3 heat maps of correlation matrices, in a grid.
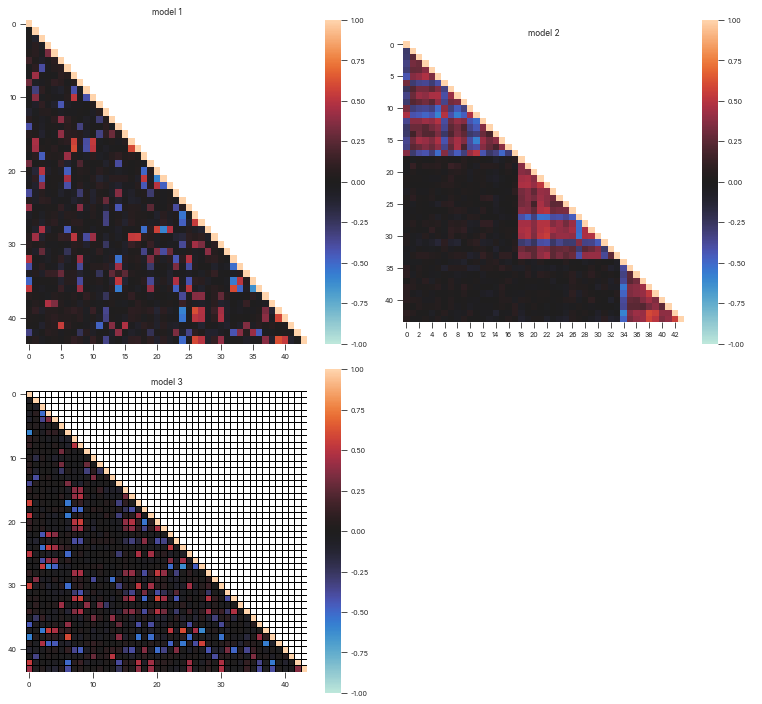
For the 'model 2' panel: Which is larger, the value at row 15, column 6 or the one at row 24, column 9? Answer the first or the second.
the second
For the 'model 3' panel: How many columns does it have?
44
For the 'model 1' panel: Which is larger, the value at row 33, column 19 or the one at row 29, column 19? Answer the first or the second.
the second
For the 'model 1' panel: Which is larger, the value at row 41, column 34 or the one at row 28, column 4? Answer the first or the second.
the first
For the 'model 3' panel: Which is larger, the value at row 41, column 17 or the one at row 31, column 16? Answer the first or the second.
the first
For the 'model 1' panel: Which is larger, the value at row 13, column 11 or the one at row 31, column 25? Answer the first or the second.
the second
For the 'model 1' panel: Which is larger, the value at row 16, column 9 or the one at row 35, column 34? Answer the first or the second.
the second
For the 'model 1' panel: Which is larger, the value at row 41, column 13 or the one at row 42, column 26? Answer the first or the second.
the first
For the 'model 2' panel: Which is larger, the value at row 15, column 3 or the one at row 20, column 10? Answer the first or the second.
the first
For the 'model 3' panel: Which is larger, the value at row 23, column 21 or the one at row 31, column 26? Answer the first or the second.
the second
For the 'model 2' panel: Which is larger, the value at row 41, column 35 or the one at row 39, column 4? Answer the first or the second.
the first
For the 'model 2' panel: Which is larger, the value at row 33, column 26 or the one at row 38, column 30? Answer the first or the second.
the first
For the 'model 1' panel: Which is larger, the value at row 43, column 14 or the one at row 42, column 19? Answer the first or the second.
the first
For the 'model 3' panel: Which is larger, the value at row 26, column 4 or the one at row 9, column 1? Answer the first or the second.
the first
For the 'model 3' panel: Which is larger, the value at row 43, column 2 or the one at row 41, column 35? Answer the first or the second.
the second
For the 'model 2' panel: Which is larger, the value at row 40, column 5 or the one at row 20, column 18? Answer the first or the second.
the second
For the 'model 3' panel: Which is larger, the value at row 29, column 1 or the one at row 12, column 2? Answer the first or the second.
the first
